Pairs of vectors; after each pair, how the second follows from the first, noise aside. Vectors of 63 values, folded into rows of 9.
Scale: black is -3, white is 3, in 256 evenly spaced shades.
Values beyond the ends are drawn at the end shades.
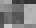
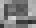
wrapped around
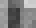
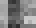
wrapped around
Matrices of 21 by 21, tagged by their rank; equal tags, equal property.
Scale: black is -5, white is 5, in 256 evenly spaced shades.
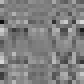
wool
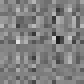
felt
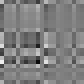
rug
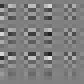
rug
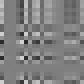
rug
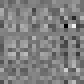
felt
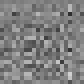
felt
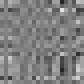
wool
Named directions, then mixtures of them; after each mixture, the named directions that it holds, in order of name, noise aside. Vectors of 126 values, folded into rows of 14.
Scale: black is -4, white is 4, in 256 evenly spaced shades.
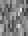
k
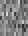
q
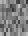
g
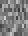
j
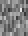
j, k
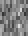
k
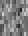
k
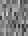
q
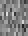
q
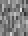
j, k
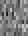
q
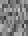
j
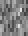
k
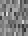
q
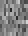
j, q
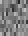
g, q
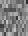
g, j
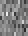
q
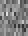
q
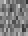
g, q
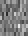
k, q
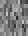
k, q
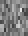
g, k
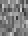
j, k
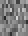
j, q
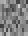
g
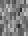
k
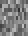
j
